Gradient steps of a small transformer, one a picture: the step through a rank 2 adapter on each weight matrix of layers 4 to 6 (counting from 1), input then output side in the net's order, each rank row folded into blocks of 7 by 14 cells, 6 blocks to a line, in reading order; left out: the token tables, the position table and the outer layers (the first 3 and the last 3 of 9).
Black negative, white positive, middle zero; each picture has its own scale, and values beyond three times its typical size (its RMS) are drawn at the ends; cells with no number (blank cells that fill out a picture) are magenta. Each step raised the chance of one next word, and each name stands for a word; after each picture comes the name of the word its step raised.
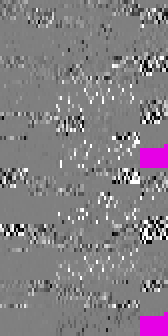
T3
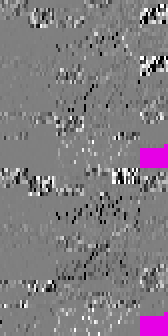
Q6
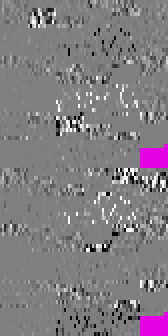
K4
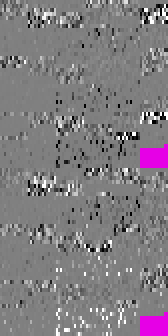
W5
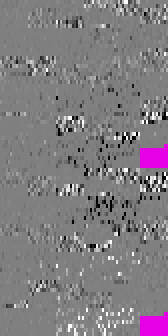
W5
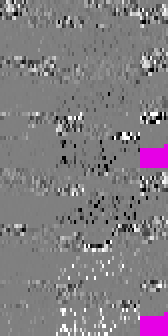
W5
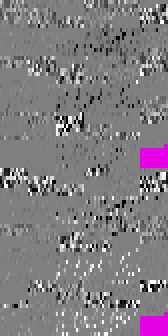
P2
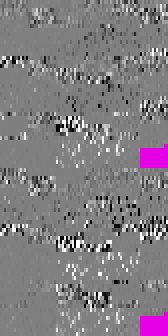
P2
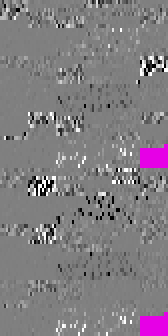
Q6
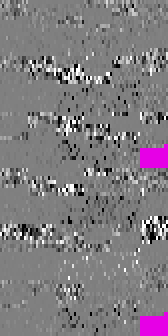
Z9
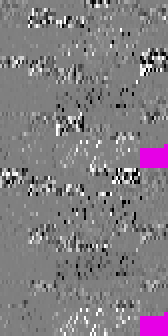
Q6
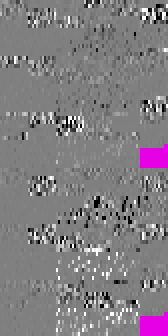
P2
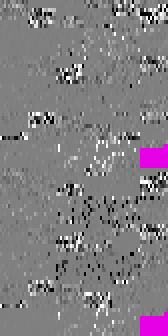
Q6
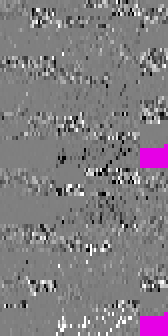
W5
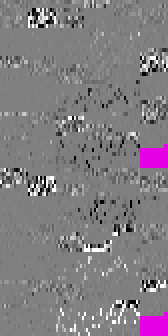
W5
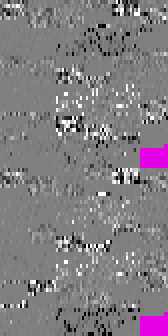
K4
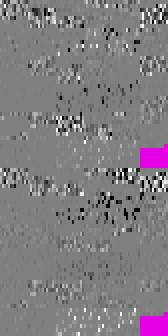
Q6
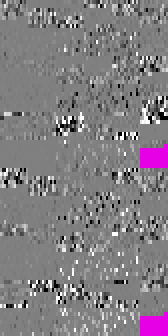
P2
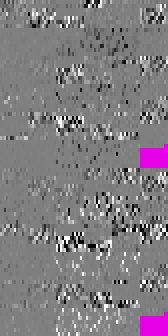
P2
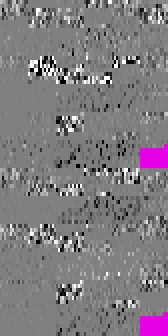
Z9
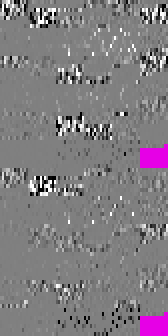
Z9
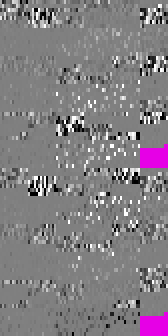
T3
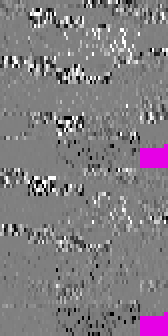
Z9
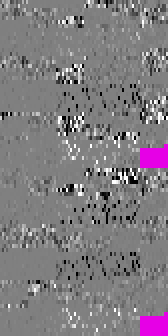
Q6
